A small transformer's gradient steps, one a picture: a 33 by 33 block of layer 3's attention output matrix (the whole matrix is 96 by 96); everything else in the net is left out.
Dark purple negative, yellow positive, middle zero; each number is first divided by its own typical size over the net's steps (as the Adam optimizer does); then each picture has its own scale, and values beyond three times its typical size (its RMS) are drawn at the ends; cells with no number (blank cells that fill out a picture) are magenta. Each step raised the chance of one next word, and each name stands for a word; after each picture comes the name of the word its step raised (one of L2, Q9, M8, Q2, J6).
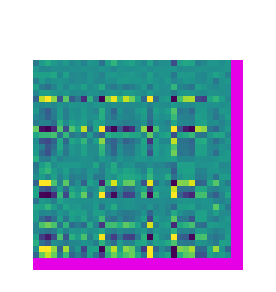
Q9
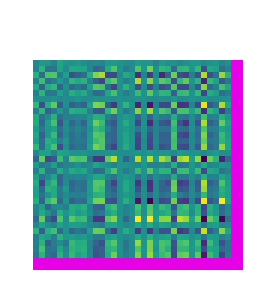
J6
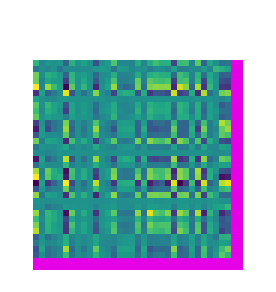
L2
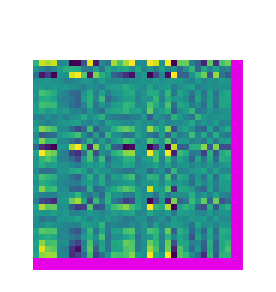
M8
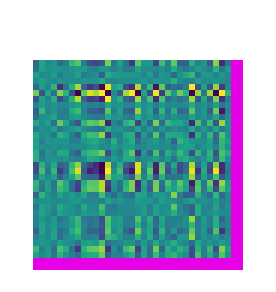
L2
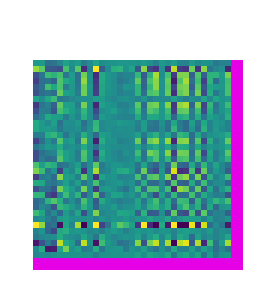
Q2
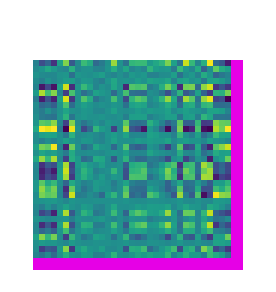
L2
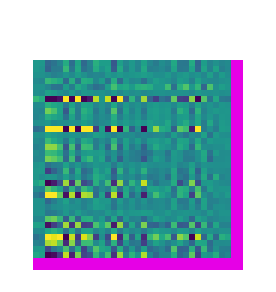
Q9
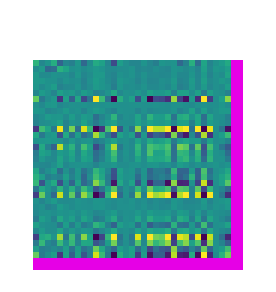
Q9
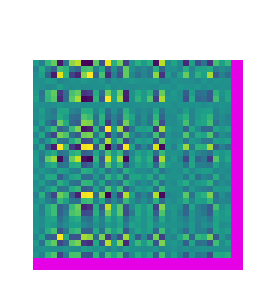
M8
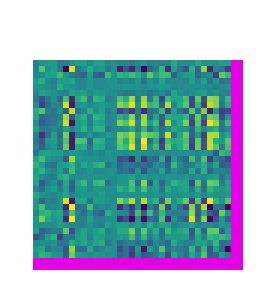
J6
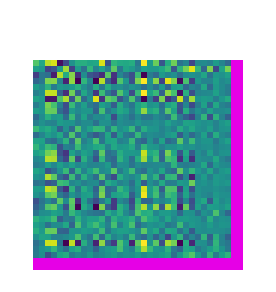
Q2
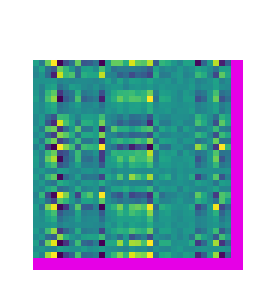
M8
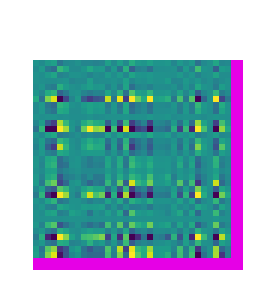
Q9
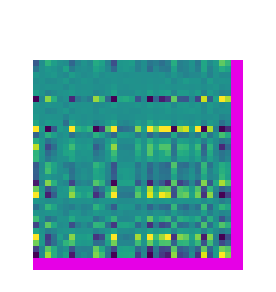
Q9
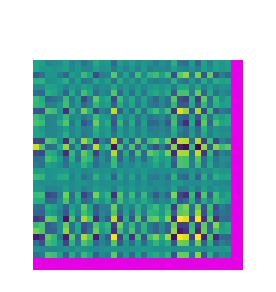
J6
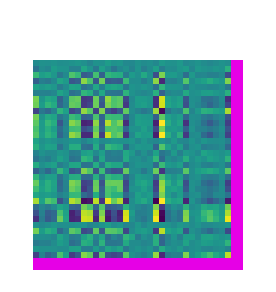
J6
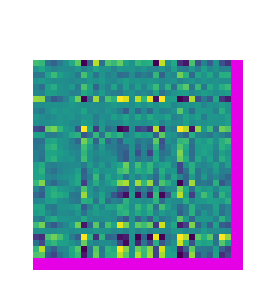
Q9
